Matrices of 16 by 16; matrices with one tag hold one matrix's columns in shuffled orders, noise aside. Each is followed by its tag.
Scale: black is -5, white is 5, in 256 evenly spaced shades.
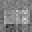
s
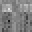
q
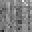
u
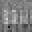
s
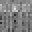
q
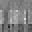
s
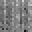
u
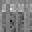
q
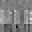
s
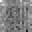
u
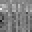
q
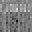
q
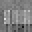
s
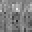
q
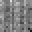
u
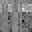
q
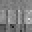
s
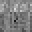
q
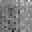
u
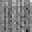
u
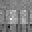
s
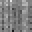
u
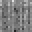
u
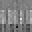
s
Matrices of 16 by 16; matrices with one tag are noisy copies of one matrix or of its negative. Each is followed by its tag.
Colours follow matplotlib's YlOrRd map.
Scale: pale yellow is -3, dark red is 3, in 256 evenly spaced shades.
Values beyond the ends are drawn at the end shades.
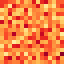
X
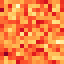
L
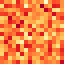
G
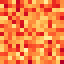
G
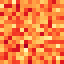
G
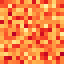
X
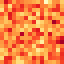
L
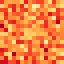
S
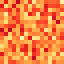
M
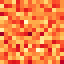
G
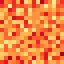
X
